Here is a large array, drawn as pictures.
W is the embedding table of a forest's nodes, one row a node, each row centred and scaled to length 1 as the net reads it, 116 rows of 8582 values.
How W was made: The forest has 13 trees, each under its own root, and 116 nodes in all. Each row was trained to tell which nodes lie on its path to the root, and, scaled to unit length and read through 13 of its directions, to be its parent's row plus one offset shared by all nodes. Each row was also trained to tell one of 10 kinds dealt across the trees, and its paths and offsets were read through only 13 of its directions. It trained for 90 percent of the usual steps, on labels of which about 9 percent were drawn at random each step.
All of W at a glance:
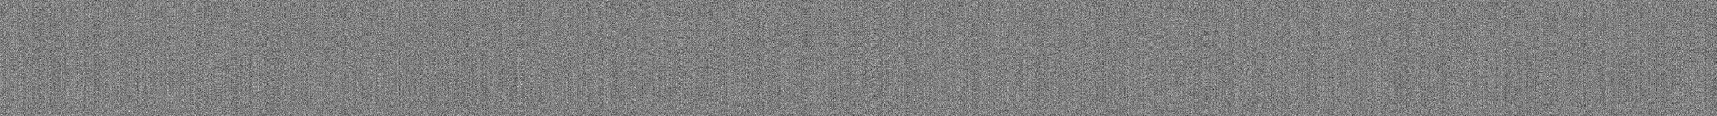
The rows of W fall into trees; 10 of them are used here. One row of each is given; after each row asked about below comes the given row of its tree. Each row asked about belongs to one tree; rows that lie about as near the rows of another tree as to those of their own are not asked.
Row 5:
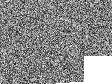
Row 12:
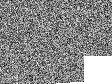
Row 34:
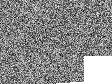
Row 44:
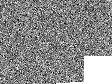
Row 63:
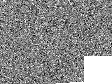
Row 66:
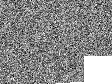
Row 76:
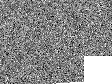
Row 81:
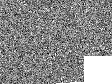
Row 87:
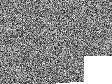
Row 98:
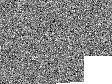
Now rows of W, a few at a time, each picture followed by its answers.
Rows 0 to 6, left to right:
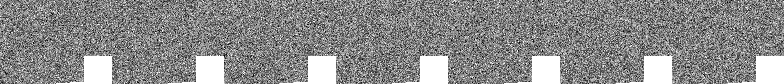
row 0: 63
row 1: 81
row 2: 5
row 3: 5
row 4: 87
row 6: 5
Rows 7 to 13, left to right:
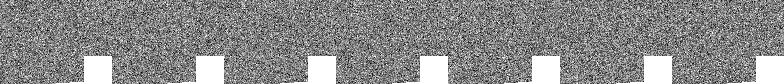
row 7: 76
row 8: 66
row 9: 98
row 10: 98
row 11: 44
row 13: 87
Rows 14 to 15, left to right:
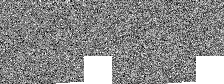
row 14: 98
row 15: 87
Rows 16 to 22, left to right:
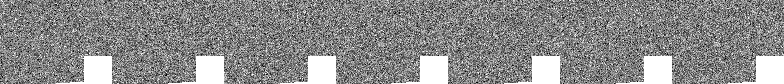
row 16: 76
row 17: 98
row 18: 5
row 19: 5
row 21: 81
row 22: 5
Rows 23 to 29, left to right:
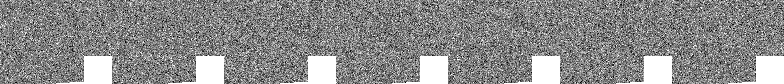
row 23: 76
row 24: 98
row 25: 63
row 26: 34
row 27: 76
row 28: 34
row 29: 66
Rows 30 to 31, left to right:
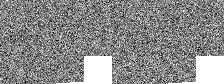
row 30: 87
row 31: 44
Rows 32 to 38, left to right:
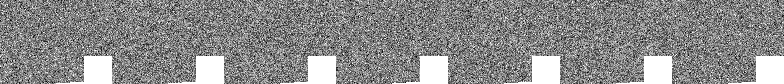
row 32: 34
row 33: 5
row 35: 98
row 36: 66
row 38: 76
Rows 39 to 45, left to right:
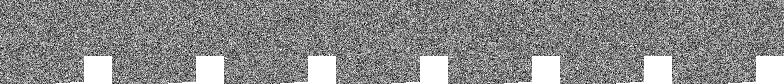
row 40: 66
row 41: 98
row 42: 12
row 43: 34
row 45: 44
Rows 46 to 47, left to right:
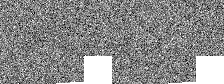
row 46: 34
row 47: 66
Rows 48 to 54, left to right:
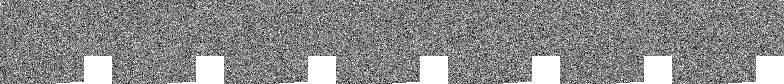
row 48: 66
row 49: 81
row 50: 87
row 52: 87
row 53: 81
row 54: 44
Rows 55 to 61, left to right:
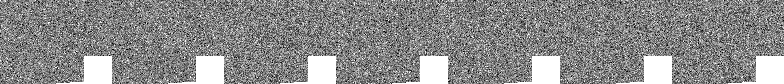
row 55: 63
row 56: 66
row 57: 34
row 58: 98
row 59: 76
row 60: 76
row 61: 87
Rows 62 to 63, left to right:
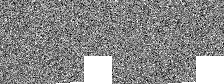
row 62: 66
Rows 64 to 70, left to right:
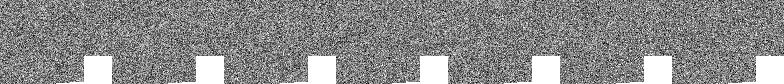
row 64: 63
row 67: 87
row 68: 5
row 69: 81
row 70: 12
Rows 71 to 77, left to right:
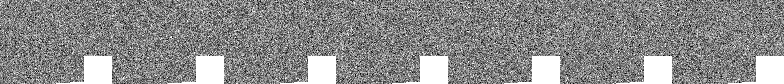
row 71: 66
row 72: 76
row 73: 66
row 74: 98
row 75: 87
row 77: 66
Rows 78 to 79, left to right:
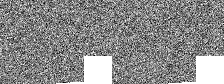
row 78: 12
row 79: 63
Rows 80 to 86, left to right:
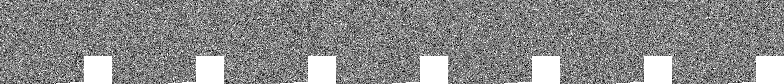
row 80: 98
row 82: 63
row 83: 76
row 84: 76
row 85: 66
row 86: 63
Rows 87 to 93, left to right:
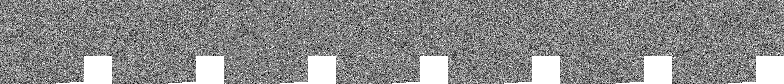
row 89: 63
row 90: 98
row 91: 12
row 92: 87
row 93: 98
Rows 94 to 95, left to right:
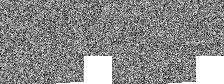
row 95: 87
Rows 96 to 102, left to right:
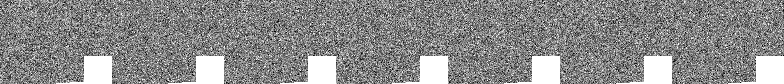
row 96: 5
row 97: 63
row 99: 5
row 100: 87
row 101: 63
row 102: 76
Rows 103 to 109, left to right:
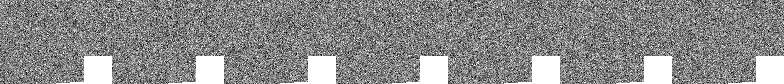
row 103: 76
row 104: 34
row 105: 98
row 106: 44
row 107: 12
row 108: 34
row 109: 12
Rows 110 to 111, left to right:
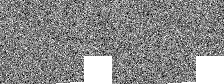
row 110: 81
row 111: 76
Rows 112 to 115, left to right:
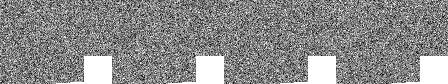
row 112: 66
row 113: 12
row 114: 63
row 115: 34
